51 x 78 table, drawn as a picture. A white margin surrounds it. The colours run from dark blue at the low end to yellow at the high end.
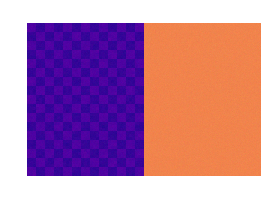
It is made of 1 by 2 panels. Panel 1,1: very low, checkered, faint in contrast. Panel 1,2: high, flat.
